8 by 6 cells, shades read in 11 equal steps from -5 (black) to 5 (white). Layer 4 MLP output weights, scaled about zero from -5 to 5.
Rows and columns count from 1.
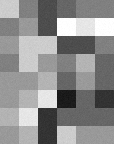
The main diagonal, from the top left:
3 1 3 0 1 -3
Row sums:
0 13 3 5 3 -1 0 5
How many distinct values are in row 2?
5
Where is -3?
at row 6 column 6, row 7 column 3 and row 8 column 3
